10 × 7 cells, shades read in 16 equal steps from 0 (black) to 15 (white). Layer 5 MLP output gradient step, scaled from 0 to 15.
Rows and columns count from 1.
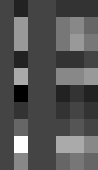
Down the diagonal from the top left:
4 9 4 4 8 3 3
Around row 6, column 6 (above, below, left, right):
8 4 2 2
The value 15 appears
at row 9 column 2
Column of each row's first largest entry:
1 2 2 1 2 1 1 2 2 2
